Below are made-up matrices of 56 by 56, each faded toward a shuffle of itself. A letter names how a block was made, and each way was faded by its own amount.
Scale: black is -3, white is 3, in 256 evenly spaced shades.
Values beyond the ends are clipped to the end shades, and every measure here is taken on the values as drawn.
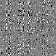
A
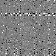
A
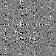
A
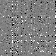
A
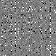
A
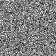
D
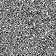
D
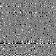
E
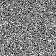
D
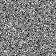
D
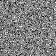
D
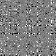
A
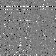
A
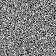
D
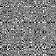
E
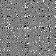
A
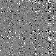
A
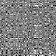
E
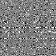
E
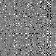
A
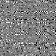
E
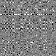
E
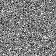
D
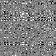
E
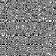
E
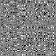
E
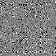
A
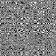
E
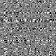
E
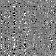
A
